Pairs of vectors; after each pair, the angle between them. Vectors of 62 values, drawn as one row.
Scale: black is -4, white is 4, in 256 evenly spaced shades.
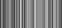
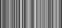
nearly parallel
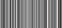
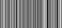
nearly opposite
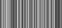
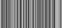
nearly opposite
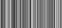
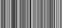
nearly parallel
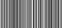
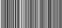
orthogonal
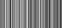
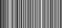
orthogonal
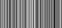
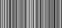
nearly parallel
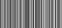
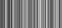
orthogonal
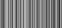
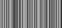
orthogonal
